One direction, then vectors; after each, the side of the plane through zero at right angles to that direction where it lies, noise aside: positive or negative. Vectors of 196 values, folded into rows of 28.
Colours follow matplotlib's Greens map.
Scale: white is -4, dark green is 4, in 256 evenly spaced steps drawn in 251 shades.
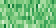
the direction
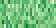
negative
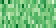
negative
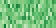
positive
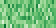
positive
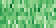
negative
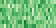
negative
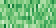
positive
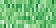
positive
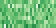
negative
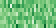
positive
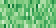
positive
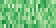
negative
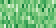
negative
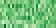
positive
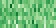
negative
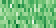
positive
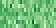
negative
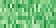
positive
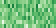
positive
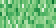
positive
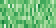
negative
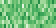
positive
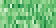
positive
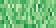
negative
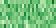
positive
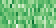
negative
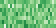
negative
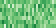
negative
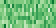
positive
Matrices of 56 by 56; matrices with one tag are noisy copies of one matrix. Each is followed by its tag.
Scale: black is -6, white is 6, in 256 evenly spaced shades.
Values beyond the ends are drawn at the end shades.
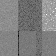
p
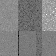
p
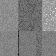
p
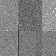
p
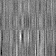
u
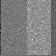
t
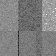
p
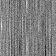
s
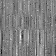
u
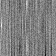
s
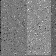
t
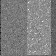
t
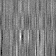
u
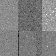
p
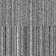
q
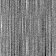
s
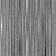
s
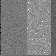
t
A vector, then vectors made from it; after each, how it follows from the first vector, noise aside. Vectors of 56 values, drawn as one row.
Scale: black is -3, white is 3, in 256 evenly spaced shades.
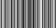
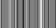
partly zeroed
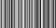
sign-scrambled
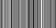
partly zeroed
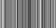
partly zeroed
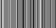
partly zeroed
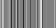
partly zeroed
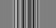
partly zeroed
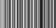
sign-scrambled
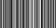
sign-scrambled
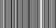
partly zeroed
